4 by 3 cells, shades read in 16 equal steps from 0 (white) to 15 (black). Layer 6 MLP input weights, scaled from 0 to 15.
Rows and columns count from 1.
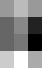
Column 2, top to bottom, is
4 7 8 0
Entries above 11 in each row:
0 1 1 0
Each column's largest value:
9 8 15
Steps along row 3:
down up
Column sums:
27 19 39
